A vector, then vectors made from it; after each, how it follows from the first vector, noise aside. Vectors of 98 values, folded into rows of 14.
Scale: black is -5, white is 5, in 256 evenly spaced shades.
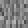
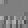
partly zeroed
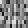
scaled up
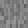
shrunk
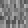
negated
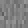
shrunk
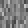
negated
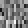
scaled up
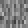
negated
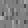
partly zeroed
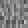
negated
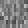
negated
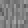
shrunk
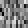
scaled up
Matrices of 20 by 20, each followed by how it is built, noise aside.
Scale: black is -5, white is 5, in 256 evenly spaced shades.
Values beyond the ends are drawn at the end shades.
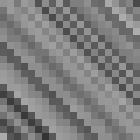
Toeplitz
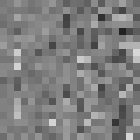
uneven columns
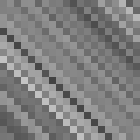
Toeplitz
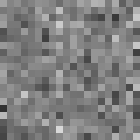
uneven columns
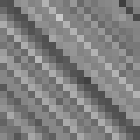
Toeplitz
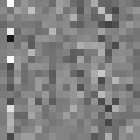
uneven columns
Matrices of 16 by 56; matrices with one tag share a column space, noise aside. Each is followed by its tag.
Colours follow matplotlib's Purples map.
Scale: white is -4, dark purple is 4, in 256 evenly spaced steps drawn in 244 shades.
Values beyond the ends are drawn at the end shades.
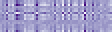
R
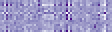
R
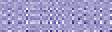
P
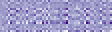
P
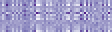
R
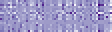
R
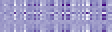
R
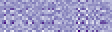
P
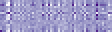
R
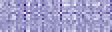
R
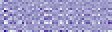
P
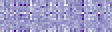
R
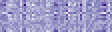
R
